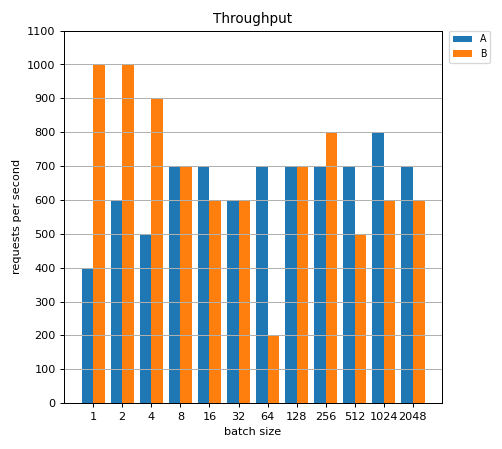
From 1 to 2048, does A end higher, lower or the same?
higher
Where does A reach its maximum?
1024
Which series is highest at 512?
A
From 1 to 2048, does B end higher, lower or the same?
lower
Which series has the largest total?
B
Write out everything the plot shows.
Title: Throughput
x-axis: batch size, ticks 1 2 4 8 16 32 64 128 256 512 1024 2048
y-axis: requests per second, ticks 0 100 200 300 400 500 600 700 800 900 1000 1100
Legend: A, B
Values:
A: 400 600 500 700 700 600 700 700 700 700 800 700
B: 1000 1000 900 700 600 600 200 700 800 500 600 600
